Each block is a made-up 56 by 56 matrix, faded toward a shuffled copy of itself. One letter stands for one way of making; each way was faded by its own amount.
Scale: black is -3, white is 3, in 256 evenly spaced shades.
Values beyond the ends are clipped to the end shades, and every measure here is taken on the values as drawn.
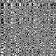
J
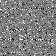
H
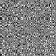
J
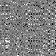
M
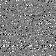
H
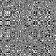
J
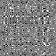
M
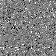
H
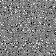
H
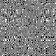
M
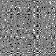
J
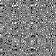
M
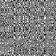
J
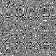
M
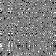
M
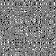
M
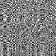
J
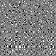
M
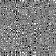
M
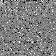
H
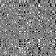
J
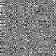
J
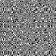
J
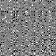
M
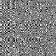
J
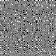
M
